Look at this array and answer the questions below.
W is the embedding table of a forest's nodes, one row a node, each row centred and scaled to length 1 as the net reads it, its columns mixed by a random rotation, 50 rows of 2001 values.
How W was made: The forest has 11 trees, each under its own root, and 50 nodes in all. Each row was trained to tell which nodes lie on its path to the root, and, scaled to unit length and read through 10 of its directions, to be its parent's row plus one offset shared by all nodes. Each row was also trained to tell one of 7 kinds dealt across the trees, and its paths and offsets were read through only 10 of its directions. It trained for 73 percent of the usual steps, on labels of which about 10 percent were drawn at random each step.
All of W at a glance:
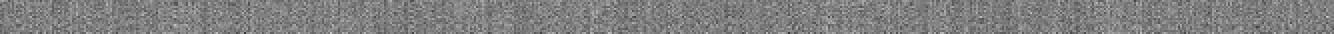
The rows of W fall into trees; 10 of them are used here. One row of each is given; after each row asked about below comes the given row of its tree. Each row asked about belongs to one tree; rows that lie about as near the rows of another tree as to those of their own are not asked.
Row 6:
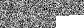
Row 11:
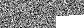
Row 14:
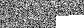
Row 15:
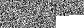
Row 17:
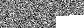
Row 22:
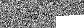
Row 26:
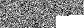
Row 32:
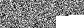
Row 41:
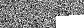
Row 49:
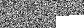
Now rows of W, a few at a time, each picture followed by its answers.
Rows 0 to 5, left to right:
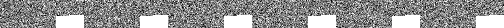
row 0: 11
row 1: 14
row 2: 32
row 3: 41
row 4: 41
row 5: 6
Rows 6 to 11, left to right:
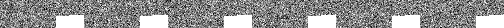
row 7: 14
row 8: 41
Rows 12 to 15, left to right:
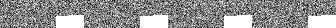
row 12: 14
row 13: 17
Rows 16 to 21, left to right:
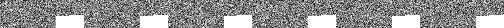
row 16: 15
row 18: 11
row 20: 41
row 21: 11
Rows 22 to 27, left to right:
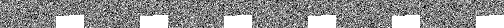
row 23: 6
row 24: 15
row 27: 17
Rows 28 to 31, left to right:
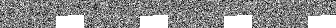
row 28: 14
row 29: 49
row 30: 17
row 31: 6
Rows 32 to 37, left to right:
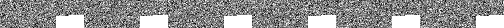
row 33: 49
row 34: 11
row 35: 22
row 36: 15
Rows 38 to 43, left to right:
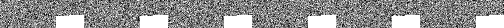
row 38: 22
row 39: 15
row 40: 15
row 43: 49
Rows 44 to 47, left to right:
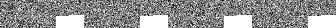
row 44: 41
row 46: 6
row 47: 11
